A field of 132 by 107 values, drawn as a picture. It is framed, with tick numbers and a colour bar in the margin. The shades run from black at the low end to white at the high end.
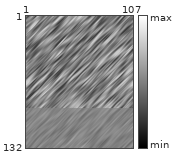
Seam: horizontal, 70% of the way down, the bottom part calmer. Average level on the scale: 50%. Slope: none. Mirror symmetry: none. Grain: diagonal, up to the right.
